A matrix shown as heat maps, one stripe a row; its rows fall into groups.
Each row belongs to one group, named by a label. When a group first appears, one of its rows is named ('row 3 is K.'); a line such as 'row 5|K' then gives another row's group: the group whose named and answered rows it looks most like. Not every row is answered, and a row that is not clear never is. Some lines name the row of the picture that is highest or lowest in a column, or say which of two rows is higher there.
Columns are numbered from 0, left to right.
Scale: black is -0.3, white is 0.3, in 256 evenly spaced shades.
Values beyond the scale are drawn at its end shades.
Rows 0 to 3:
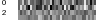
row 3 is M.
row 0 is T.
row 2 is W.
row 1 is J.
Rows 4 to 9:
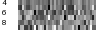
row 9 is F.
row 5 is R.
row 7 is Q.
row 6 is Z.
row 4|R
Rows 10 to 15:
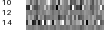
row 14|F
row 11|R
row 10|M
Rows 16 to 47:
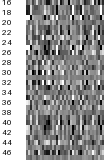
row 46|J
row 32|F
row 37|M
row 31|M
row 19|Q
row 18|R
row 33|T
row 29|W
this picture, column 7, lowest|30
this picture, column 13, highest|19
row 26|J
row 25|Q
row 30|F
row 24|T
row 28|F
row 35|R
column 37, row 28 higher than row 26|No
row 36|Q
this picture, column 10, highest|44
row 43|R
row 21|T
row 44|W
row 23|F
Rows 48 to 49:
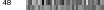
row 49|W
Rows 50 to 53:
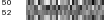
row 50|W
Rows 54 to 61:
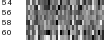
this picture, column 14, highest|61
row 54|T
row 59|W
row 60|T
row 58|R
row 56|R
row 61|W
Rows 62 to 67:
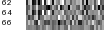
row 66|J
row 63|T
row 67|M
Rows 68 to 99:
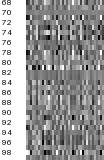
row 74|W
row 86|Z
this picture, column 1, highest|98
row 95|Z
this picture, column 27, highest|98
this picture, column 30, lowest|81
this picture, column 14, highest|81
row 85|M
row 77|J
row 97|W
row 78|R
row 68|R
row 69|M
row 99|M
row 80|M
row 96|Z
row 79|R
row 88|M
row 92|M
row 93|R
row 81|F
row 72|Q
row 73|T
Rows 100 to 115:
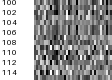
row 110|T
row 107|J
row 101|Z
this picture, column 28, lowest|114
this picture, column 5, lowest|111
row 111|J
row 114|F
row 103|W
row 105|T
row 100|T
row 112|Z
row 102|T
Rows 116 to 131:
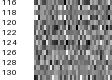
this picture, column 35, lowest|122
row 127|M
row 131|R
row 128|Z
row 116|R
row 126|W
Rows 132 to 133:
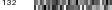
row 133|J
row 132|T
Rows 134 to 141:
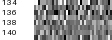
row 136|T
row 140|Z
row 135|J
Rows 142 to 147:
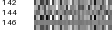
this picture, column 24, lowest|143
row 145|F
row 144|Z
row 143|M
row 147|F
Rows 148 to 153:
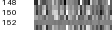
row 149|W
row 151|M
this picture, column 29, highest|151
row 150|W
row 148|R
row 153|W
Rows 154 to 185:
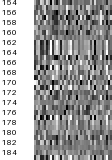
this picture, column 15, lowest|176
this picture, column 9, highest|169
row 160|J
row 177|F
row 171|F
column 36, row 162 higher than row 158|Yes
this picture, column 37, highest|169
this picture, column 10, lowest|165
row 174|M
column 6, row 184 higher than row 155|Yes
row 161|Z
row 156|T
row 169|R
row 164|F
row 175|J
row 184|W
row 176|R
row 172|Z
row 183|Z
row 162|F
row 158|T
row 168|M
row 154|Z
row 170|Q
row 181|T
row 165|T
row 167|F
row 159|Q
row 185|F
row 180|W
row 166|R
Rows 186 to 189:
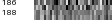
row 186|T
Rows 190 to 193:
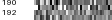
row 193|F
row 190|Z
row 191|Q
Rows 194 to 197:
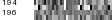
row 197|W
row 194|J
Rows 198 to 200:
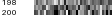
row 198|W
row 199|J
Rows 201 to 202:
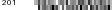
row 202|Q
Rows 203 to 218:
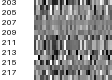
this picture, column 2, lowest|214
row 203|J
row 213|T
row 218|F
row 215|F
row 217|J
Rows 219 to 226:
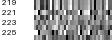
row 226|J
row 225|Q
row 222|F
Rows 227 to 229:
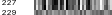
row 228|J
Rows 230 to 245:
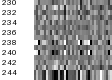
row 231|W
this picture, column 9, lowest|240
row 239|R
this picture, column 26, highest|238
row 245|J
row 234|Z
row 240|Q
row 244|J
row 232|R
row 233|W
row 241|Z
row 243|W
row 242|M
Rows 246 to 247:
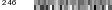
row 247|F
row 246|M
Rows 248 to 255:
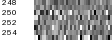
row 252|M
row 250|F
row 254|W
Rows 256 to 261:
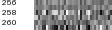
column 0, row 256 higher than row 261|Yes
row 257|Z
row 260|R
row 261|J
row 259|Q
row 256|W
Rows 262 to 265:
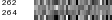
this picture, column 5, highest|265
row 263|M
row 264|J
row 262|T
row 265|T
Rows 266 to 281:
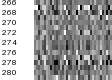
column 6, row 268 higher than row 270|No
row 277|Q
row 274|J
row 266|Z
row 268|T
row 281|M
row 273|Z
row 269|M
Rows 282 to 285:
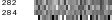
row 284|W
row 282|W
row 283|M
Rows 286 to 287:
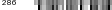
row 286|Q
